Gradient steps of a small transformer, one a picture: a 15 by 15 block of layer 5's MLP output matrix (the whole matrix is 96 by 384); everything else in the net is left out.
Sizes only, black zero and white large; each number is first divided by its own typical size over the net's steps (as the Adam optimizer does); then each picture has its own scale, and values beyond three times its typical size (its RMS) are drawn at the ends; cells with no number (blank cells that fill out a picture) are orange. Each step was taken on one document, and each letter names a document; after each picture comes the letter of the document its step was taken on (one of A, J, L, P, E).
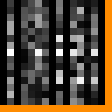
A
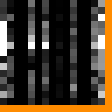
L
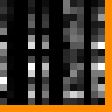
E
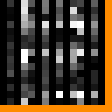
A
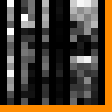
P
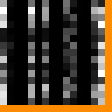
L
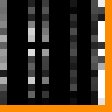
L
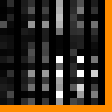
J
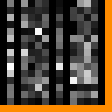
P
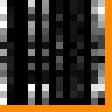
E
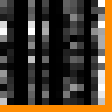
E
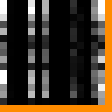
L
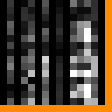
P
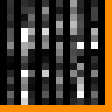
A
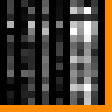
P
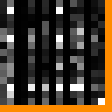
J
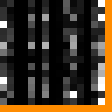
E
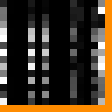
L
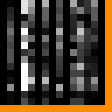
A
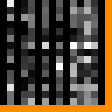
P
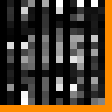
A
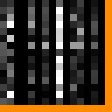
J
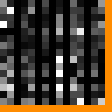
J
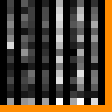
A
